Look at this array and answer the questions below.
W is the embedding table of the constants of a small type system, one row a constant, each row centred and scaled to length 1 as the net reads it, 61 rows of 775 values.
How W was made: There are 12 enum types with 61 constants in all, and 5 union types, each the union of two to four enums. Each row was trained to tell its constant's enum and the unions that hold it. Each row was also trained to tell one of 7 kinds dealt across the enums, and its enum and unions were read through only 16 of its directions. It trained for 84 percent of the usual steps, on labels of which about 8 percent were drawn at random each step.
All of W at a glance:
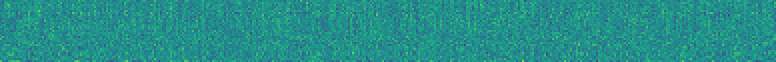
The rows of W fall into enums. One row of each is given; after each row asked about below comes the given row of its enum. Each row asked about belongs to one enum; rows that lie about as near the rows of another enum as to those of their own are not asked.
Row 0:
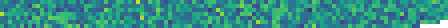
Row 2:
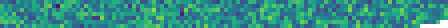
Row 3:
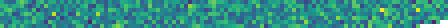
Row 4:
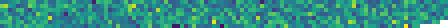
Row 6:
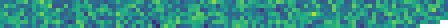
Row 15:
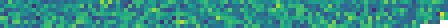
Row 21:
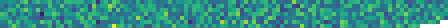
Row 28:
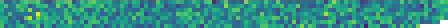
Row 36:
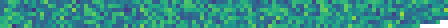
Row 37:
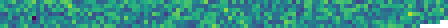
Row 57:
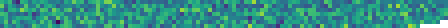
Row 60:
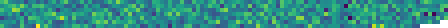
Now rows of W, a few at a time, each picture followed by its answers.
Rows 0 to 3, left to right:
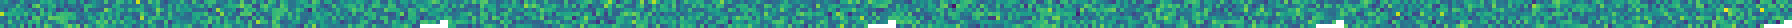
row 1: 6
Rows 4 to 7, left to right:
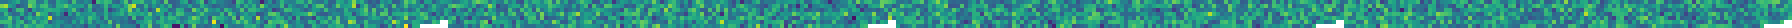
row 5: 15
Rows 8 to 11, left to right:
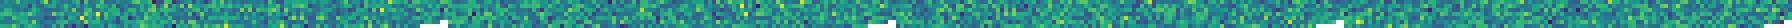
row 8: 36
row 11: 6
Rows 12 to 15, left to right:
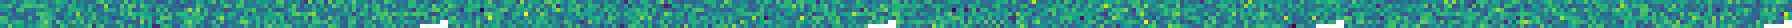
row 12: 28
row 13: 28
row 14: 15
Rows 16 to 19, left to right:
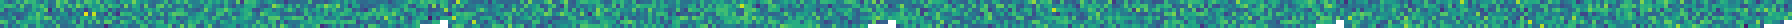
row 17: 36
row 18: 36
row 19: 0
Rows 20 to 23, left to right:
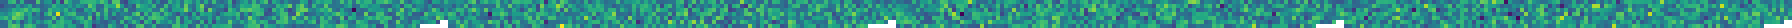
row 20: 21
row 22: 2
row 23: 0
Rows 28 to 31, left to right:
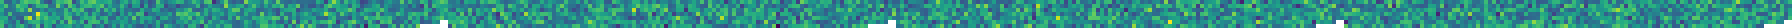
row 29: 36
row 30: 0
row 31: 0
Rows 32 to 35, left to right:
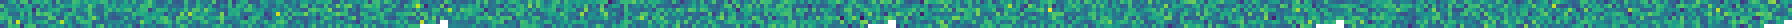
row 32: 21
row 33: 37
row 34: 37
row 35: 4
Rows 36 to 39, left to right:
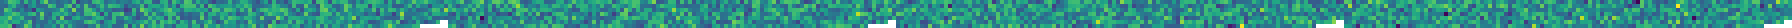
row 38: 37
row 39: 37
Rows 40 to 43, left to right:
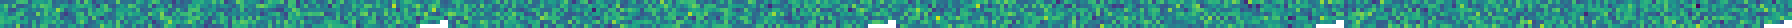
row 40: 6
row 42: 57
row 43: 0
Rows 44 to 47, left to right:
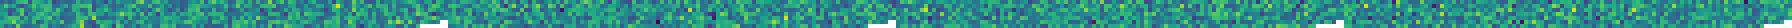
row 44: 6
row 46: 21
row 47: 15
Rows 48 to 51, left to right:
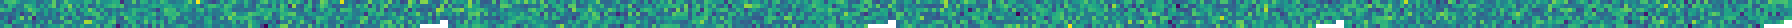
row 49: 21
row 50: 21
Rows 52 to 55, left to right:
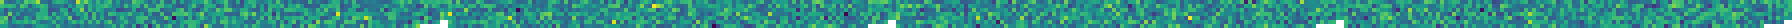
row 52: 15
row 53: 15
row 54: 15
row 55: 28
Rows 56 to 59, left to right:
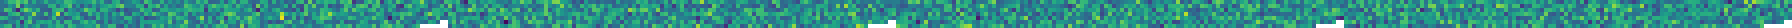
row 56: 21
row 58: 0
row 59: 2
